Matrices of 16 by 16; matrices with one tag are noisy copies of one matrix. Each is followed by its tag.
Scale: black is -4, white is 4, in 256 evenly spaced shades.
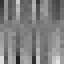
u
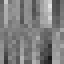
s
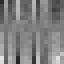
u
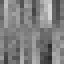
s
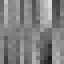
s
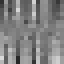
u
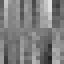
s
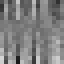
u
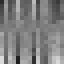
u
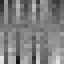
u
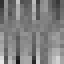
u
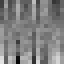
u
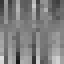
u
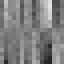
s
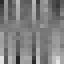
u
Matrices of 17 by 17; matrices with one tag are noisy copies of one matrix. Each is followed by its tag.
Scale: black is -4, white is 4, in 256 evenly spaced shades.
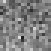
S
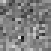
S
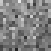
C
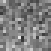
S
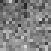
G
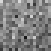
C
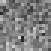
S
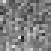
S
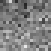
G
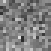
S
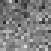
G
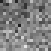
G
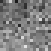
G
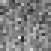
S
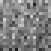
C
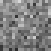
C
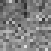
G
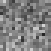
S
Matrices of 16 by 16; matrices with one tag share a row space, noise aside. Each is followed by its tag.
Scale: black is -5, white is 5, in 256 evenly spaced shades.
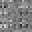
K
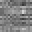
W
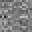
K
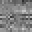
W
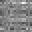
W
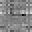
W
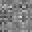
K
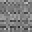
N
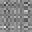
N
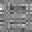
W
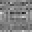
W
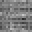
W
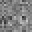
K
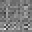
N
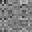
K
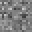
K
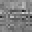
W
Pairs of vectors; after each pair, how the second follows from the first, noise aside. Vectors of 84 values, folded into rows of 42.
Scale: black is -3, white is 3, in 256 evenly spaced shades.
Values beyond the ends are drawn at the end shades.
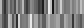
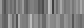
shrunk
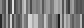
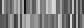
reversed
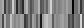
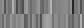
shrunk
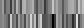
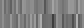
shrunk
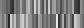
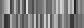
reversed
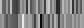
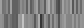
shrunk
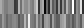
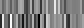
reversed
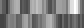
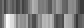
reversed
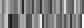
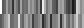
reversed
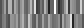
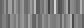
shrunk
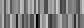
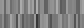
shrunk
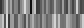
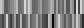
reversed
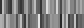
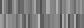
shrunk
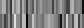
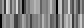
reversed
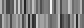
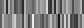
reversed
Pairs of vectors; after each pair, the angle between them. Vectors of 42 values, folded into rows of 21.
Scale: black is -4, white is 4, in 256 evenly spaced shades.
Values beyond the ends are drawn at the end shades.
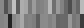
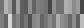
nearly opposite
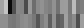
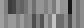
partly aligned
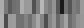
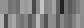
nearly parallel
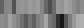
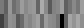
partly aligned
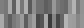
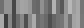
partly aligned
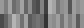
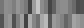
partly opposed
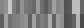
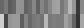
partly opposed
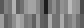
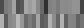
nearly parallel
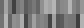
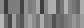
orthogonal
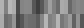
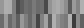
partly aligned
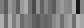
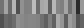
orthogonal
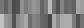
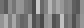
orthogonal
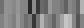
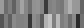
orthogonal
